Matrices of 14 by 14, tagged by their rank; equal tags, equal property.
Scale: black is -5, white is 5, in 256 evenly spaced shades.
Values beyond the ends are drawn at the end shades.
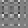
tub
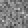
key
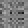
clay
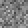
key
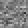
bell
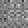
bell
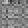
bell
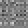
bell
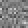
bell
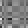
tub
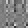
clay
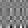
tub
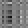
tub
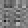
bell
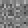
bell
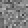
key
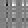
tub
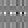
tub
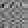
clay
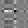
tub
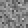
key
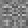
clay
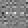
bell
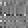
clay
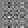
clay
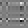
tub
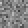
key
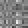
clay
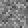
key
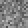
key
